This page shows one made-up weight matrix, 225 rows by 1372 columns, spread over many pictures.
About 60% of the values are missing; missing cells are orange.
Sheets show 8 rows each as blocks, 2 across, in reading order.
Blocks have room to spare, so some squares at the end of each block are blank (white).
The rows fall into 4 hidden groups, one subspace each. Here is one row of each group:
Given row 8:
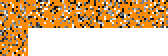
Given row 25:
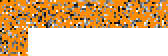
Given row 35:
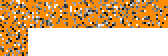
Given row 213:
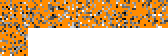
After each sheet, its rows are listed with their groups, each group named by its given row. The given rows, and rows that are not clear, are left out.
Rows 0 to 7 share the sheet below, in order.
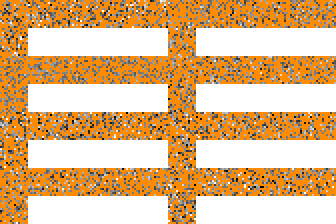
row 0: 35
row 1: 35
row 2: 35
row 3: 25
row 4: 213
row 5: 35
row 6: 213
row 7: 35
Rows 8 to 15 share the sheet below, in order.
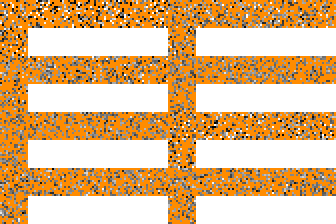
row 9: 213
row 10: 25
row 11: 25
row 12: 8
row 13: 25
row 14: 213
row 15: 25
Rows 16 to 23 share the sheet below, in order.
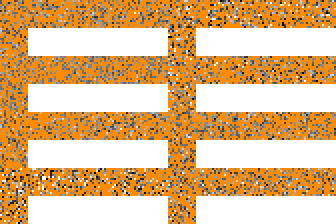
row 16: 25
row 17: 213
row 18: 35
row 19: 35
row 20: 8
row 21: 213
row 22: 8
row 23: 8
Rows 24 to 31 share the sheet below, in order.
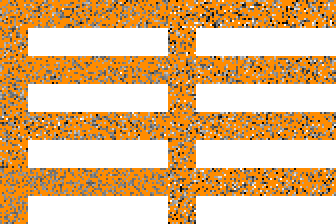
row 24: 213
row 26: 8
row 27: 213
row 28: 25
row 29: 8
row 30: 25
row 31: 8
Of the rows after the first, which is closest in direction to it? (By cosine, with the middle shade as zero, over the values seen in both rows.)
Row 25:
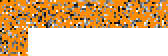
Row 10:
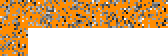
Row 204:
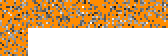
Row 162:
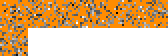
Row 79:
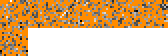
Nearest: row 204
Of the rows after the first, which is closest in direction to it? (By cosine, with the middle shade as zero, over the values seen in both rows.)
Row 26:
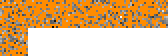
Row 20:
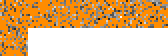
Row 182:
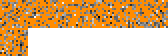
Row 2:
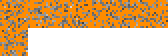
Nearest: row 20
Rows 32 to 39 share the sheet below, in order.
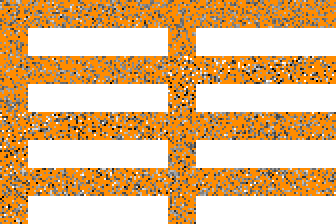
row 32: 35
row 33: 213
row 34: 35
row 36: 35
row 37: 25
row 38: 25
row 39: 213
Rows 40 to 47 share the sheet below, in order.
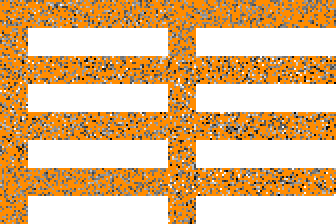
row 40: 8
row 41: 35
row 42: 35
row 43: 35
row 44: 35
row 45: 213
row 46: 25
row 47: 35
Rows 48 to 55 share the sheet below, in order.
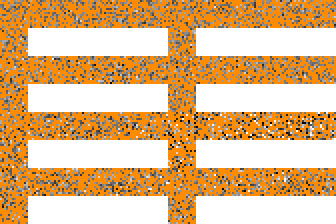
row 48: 35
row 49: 213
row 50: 35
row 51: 35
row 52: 25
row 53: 35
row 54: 25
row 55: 213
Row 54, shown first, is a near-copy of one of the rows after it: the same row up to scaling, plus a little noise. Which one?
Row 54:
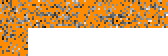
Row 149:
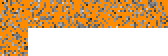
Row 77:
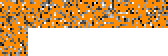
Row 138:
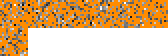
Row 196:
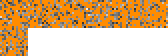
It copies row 149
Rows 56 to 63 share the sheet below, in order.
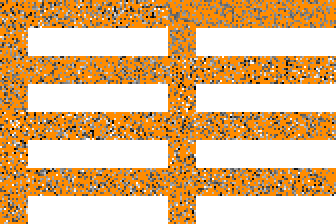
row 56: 8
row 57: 35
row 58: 213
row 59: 25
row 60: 8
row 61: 8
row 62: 8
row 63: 8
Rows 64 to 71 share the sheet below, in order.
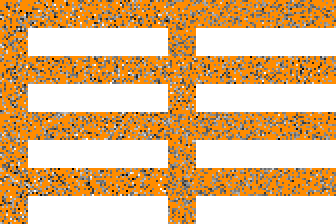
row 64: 213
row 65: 35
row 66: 35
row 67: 25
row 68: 213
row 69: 35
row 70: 8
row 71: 213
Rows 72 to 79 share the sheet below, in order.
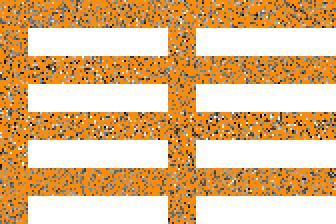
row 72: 35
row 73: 8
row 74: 25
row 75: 35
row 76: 35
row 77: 25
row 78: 8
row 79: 35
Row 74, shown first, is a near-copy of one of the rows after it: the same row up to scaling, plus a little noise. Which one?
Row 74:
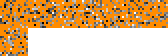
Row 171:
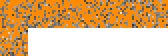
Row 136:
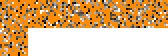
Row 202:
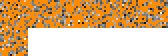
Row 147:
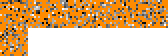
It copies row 147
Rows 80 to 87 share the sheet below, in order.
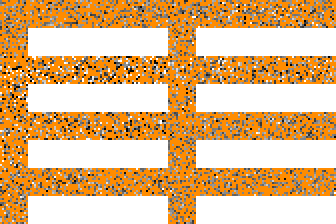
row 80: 213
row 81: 35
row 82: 8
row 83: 35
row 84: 8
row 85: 213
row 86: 25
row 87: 213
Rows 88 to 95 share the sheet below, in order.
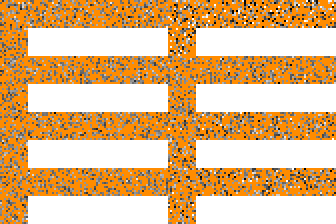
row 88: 35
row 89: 35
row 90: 8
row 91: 35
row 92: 25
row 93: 8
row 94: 35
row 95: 25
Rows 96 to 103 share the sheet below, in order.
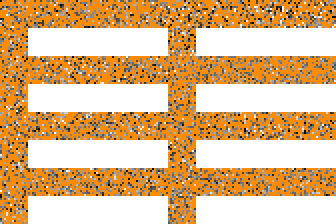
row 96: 8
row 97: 8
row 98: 213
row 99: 8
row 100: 213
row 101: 35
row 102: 8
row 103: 213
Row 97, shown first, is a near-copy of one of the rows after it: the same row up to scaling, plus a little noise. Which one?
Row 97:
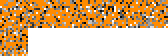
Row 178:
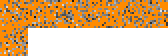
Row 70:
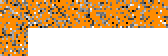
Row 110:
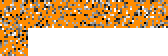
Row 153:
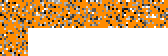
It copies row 110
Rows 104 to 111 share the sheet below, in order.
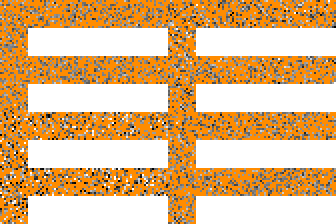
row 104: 35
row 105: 35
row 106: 213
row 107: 35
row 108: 8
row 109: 35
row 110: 8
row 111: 213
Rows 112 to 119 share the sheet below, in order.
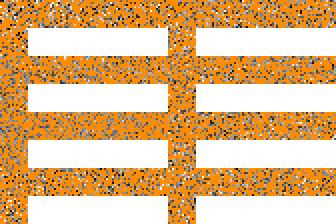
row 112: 35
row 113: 8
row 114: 213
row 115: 25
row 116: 35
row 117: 8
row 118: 8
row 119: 25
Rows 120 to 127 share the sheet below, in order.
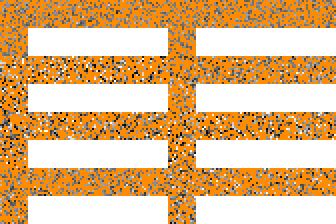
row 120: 213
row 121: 25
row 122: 35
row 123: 35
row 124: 213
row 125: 8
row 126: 25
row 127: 25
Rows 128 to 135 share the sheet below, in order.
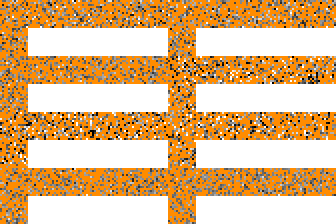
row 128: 8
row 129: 8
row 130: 25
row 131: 213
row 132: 8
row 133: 35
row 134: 8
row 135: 35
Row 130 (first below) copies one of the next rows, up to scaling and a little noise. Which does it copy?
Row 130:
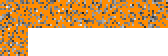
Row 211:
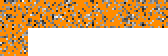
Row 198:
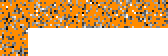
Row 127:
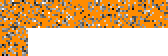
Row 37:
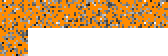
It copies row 198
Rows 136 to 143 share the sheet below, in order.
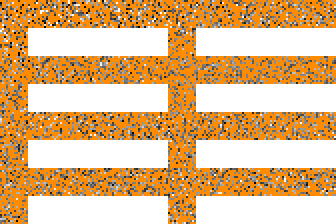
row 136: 25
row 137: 35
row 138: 25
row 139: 8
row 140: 35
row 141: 8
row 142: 25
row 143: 213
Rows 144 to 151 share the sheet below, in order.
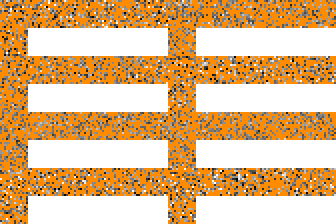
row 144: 213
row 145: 25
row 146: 35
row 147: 25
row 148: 25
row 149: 25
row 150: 25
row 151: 35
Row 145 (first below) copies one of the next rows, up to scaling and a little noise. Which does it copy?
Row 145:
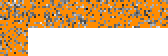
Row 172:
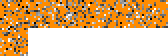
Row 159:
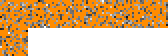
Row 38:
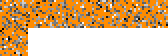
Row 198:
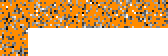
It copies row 38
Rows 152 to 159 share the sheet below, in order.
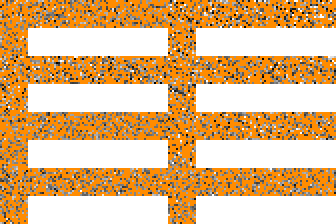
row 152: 8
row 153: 8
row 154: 8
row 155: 35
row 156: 213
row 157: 35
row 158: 213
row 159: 25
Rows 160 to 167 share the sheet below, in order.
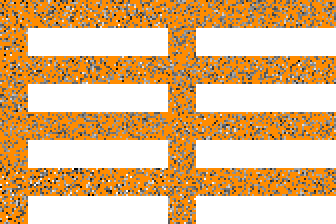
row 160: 213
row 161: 25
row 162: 213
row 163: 8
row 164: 25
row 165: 25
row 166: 8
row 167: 25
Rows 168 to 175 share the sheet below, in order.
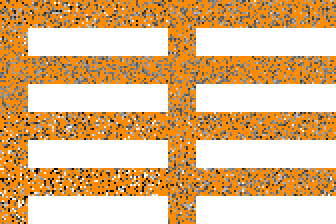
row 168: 35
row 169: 8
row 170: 213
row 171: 25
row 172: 25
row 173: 213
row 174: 35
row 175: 8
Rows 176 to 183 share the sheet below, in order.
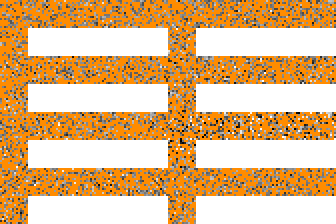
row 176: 213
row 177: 35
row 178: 8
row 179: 25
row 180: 25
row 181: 25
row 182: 8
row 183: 8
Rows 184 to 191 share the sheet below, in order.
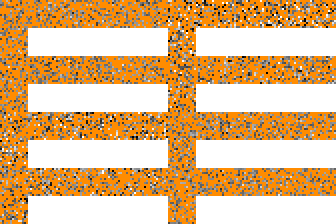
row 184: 213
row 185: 35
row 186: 35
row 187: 8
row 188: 25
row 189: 25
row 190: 213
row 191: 35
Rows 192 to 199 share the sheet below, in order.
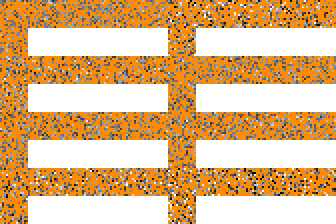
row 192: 213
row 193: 213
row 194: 25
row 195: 8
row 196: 25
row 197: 213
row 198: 25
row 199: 35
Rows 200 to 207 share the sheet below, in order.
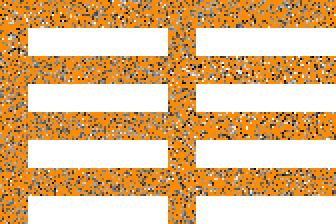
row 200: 25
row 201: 25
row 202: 25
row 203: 25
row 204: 25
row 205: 213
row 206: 25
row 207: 25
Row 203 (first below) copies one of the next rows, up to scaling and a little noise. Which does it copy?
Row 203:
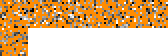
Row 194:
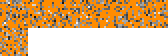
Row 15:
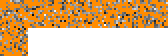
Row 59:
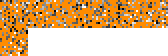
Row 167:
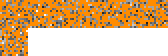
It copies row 15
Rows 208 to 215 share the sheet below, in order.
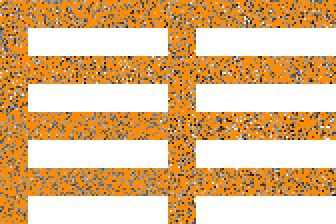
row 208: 8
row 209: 35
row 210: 8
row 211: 25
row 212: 25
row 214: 25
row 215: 25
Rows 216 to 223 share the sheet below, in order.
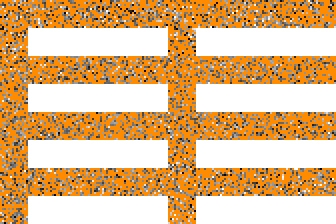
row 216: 8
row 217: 35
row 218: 25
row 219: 8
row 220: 25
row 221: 8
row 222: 213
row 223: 8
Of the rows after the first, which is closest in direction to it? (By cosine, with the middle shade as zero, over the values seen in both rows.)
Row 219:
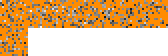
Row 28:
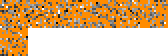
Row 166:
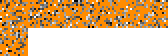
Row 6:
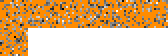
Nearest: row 28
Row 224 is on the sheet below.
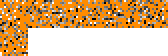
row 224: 35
